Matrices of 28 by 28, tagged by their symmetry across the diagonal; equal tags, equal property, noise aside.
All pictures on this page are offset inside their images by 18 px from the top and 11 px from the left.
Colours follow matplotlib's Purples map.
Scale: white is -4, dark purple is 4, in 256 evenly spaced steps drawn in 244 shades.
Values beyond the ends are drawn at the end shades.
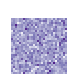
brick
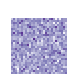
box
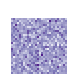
brick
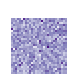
brick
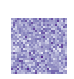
box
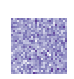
box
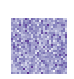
box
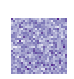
box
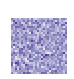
box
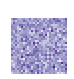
brick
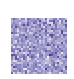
brick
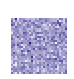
box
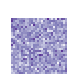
box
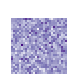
brick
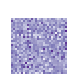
brick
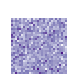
brick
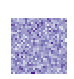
brick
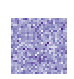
brick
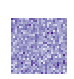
box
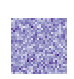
box
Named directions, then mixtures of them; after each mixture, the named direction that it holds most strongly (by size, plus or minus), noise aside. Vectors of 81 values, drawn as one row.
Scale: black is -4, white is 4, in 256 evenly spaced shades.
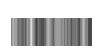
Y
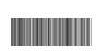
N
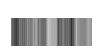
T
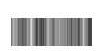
Y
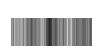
T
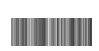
Y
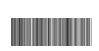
N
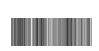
N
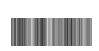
Y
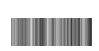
Y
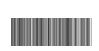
N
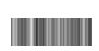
Y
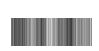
T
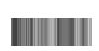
T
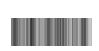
Y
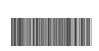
N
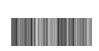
T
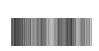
T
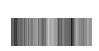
T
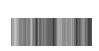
T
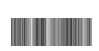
Y
